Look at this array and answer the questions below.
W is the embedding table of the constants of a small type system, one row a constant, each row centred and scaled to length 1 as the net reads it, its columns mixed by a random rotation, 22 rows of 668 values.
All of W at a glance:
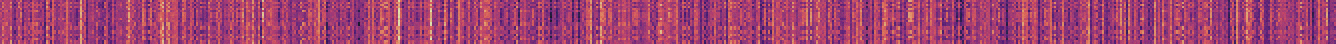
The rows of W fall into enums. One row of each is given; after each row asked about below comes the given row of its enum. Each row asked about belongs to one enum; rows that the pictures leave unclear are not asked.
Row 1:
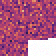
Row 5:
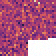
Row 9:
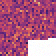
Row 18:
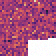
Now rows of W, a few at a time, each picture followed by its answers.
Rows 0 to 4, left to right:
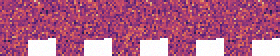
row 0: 18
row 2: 9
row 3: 1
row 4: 18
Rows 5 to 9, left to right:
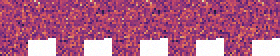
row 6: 18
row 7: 18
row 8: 18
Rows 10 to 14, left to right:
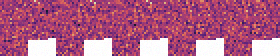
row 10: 18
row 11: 5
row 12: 5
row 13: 1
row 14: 1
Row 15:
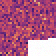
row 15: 9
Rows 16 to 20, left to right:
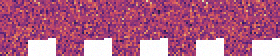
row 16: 9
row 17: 1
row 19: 5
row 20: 1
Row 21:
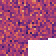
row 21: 1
